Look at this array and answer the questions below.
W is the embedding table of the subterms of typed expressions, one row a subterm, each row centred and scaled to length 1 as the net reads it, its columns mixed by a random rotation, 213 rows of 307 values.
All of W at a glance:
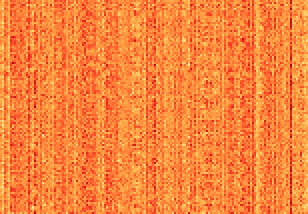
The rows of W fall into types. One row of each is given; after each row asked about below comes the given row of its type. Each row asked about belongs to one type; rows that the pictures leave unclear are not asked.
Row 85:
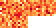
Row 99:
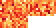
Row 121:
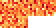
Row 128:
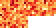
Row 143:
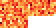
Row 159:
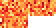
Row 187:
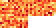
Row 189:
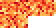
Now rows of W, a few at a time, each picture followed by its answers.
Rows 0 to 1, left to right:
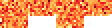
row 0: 159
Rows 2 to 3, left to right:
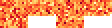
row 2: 99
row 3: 128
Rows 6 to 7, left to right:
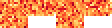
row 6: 121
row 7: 159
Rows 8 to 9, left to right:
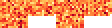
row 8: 187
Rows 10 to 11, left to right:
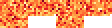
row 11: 128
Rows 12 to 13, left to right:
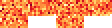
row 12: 143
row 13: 121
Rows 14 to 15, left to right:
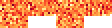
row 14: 143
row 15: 121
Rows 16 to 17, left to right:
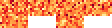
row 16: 159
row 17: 99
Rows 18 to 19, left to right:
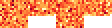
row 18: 128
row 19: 99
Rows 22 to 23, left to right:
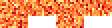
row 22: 187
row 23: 121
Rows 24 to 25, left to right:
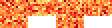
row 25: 187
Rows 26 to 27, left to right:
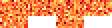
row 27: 128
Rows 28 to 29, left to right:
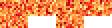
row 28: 85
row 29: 128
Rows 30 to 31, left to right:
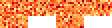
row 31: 121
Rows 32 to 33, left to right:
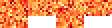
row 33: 159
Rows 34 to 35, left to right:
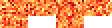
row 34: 187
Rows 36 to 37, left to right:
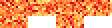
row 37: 189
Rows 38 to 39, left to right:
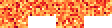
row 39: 143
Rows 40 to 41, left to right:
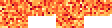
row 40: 143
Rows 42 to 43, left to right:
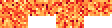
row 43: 189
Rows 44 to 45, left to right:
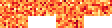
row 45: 187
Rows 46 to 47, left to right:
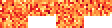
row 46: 99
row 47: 121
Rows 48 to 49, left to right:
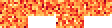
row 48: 121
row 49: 143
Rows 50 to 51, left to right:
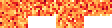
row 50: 189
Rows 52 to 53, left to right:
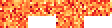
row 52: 99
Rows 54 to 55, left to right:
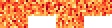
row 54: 143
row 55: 143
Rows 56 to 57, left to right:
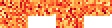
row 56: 85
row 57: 99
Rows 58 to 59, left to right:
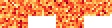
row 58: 187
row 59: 99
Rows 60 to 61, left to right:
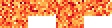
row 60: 128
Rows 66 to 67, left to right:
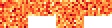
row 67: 85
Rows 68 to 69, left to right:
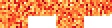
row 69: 121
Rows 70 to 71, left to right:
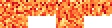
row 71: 99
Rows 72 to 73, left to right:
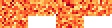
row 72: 128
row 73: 128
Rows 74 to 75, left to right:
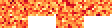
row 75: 99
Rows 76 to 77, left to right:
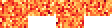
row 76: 99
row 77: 159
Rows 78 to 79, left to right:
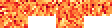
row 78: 189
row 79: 99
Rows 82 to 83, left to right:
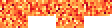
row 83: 143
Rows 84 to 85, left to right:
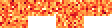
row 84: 128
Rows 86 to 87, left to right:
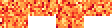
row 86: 159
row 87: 99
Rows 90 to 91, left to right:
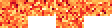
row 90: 128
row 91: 99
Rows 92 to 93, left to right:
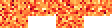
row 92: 128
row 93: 128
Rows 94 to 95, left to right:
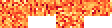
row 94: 121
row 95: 189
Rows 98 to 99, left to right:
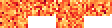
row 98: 189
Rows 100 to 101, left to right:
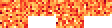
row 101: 143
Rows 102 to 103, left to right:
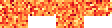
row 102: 159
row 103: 85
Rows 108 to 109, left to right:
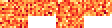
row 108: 187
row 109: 99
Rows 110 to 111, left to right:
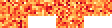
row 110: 187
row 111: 128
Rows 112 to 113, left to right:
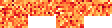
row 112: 159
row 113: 189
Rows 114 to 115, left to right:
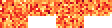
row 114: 99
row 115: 121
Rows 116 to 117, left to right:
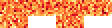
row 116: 143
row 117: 85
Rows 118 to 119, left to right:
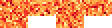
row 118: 99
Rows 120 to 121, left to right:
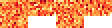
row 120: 85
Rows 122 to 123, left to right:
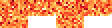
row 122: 128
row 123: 85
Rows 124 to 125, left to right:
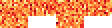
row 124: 121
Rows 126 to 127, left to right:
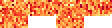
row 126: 159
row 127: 121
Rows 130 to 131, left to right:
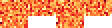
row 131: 159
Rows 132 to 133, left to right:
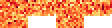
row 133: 121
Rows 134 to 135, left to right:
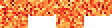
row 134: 159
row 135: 159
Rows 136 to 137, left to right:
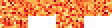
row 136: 187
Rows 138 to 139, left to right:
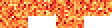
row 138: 121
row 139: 128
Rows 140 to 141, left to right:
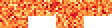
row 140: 121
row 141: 85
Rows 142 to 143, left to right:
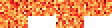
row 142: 189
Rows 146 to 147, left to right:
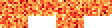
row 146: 121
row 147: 187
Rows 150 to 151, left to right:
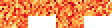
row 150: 143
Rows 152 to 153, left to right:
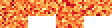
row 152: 128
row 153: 99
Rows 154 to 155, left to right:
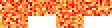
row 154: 143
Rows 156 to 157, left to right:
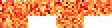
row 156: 99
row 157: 85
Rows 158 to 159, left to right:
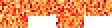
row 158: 143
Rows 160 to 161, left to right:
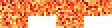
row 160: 143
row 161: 143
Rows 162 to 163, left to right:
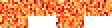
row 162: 121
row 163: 159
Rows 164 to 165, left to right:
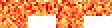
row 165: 99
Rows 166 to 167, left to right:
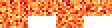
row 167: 128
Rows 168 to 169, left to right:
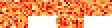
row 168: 189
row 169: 187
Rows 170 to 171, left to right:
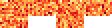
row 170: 187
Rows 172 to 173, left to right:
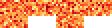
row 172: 189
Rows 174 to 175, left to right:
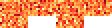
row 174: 85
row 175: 143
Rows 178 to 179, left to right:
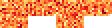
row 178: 187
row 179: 85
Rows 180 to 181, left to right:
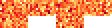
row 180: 99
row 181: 99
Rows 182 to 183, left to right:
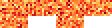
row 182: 187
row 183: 128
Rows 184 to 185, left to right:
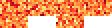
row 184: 99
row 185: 143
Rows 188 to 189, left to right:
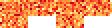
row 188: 85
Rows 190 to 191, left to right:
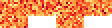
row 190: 121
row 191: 85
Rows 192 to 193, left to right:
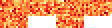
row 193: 187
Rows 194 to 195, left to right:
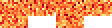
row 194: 121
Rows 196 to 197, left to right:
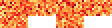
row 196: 85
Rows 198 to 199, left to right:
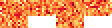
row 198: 85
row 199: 159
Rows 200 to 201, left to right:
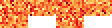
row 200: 159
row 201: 99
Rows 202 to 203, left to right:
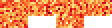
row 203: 143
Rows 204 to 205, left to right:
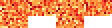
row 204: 143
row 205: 143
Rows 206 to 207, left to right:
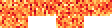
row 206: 121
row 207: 121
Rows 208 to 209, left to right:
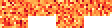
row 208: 187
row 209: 121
